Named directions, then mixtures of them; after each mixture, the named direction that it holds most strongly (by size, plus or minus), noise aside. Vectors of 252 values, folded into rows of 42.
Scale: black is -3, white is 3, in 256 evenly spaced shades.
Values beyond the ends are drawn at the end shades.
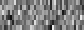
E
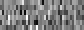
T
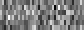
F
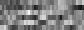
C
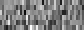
T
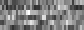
C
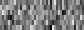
E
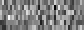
F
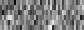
E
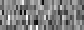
T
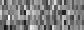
F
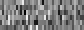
T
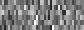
E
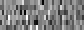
T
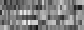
C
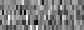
T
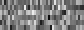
F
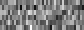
E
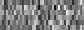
F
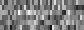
E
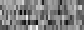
T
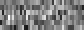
T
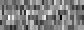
T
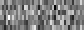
F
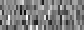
T
